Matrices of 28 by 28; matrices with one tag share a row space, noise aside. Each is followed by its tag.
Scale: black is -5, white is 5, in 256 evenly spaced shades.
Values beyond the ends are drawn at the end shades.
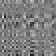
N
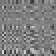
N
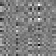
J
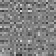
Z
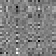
J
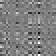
J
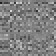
Z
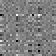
J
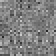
Z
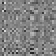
N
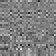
Z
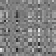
J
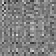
N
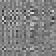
N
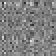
N
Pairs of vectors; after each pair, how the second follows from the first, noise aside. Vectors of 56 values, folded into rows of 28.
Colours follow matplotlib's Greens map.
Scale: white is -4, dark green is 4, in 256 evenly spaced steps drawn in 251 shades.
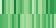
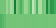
partly zeroed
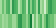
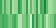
negated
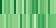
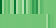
partly zeroed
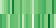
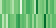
shuffled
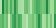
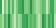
negated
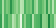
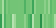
partly zeroed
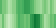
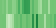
partly zeroed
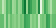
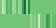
partly zeroed
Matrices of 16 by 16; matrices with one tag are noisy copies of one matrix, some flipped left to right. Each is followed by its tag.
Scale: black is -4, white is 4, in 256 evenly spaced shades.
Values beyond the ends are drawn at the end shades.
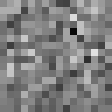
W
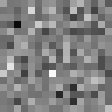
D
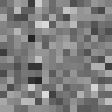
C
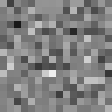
D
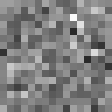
W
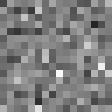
D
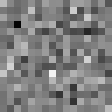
D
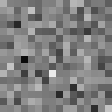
D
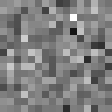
W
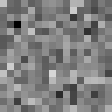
D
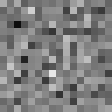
D
